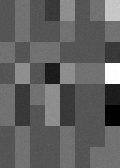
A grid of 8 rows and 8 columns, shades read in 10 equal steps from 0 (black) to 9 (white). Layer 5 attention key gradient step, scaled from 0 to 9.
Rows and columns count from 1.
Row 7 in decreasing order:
4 4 4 3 3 3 3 3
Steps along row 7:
up down same up down same up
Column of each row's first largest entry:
8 2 1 8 4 4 2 2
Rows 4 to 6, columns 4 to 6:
1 5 4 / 5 2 3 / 5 2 3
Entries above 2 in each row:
7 8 7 7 5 5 8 8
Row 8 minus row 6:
-1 2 0 -2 2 0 1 4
